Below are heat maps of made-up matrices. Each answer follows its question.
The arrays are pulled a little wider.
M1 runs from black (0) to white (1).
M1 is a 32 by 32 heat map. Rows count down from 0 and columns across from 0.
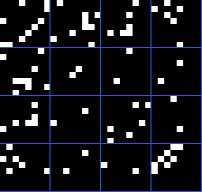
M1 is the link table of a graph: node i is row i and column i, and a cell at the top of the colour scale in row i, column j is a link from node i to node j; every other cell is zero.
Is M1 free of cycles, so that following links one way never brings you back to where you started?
no
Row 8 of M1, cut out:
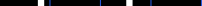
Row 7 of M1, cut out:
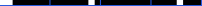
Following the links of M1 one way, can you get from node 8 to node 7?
yes
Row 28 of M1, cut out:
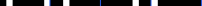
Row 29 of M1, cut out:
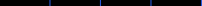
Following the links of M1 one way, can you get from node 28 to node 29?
no
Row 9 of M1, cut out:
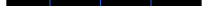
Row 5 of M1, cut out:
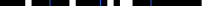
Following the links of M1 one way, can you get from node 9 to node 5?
yes
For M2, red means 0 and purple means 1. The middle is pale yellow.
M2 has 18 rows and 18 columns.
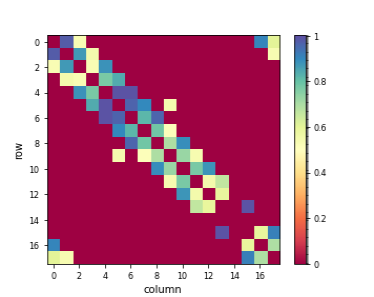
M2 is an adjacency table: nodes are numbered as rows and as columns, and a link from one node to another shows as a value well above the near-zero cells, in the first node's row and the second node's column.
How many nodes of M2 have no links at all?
1
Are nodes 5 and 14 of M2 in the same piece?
no
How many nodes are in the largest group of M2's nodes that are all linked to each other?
3
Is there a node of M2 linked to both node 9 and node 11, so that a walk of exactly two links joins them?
yes
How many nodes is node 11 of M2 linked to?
4
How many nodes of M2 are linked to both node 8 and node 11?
2
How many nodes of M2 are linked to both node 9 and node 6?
3
